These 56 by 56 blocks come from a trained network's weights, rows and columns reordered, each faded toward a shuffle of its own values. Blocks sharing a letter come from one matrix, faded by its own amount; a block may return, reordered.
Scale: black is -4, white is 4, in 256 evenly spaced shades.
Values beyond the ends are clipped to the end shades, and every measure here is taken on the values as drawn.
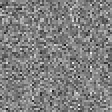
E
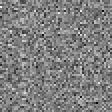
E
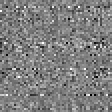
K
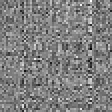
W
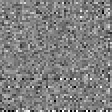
K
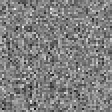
E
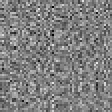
W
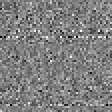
K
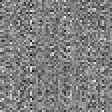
W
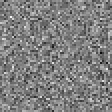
E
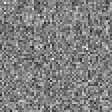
E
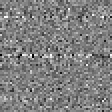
K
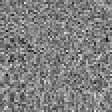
E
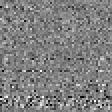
K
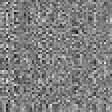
W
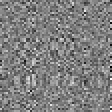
W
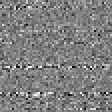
K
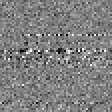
K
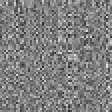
W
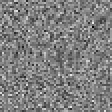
E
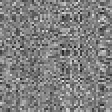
W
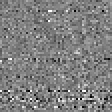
K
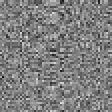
W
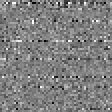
K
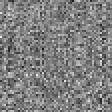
W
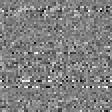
K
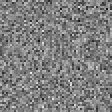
E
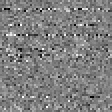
K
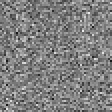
E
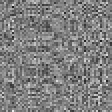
W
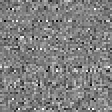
K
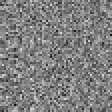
E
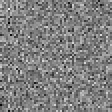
E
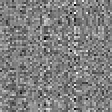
W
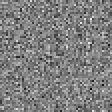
E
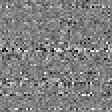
K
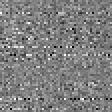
K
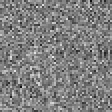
E
